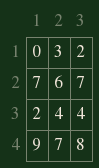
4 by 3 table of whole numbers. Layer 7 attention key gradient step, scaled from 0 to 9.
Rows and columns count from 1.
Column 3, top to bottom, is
2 7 4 8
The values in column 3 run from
2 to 8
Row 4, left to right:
9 7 8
